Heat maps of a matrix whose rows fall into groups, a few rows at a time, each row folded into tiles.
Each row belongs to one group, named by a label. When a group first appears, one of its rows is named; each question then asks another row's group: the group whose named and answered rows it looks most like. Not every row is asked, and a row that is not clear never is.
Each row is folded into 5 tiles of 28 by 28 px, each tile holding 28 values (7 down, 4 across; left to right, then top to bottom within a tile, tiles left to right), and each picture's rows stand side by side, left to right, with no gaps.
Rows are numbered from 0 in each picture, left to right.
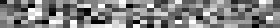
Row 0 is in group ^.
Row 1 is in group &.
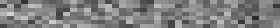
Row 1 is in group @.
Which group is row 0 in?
&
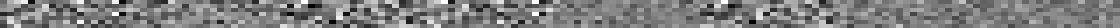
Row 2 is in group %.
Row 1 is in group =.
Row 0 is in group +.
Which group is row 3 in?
+
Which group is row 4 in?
%
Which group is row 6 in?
&
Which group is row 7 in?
@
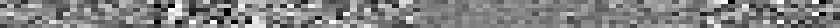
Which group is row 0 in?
&
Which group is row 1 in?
^
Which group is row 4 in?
=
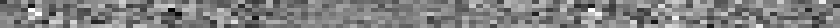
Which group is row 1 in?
@
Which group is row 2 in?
=
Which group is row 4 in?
^
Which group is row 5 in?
&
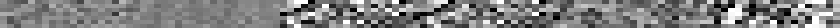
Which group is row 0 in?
=
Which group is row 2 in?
+
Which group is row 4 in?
@
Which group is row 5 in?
^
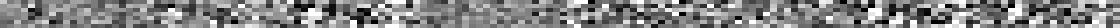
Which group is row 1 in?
^
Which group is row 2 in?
^
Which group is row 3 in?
=
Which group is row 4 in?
+
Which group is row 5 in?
&
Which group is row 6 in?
^
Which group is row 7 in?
^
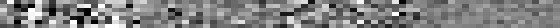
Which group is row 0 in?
^
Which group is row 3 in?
=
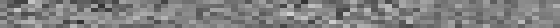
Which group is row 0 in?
=
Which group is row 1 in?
&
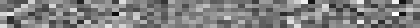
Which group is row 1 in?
=
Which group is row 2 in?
+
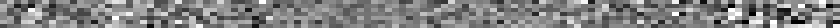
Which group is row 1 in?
&
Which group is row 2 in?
%
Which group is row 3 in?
=
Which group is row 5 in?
^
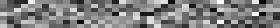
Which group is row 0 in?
=
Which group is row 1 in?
+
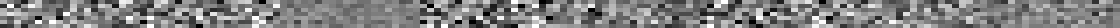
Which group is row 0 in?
&
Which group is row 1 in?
%
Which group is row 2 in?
%
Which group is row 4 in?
@
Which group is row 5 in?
%
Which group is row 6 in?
&
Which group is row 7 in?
=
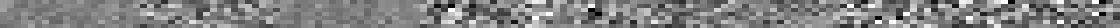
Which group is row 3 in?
^
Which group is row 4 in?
@
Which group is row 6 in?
&
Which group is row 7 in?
+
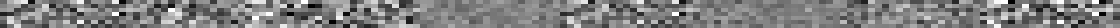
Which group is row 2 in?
%
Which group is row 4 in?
+
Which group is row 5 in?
%
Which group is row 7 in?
+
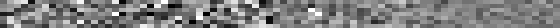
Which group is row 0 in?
+
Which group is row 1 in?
%
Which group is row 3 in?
&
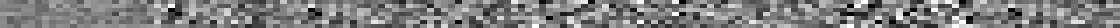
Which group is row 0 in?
=
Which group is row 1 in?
@
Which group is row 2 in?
@
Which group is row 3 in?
%
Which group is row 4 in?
+
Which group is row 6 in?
%
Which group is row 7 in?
@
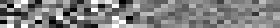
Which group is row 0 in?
%
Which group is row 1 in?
=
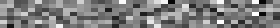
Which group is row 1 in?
+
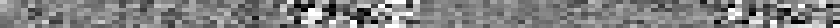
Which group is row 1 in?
@
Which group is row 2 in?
^
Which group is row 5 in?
^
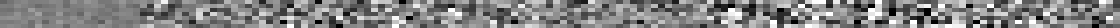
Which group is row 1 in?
%
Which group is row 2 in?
%
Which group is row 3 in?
^
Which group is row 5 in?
^
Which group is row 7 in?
&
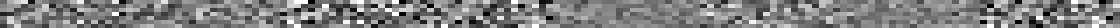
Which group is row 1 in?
%
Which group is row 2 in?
+
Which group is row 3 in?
%
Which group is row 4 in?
&
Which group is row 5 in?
&
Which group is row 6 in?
=
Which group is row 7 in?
%
